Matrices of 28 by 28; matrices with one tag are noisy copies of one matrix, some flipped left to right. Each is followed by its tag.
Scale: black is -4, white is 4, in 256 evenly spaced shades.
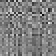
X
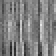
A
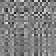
X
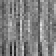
A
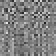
X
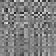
X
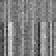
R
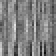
A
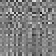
X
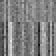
R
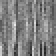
A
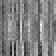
A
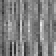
A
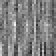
A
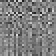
X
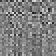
X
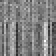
R
